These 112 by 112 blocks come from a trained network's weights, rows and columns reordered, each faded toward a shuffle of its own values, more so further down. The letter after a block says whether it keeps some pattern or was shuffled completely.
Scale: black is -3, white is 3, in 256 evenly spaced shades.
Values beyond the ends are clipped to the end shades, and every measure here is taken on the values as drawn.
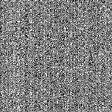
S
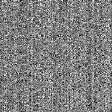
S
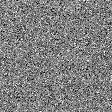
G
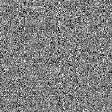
S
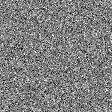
G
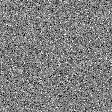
G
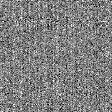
S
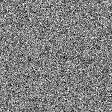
G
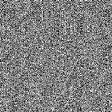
S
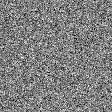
G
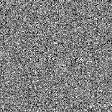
S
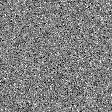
G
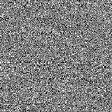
S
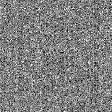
S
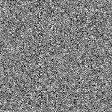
S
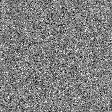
G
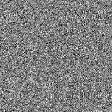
S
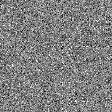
S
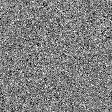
G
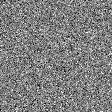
G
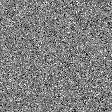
G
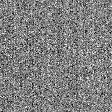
S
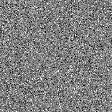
S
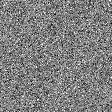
G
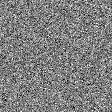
G
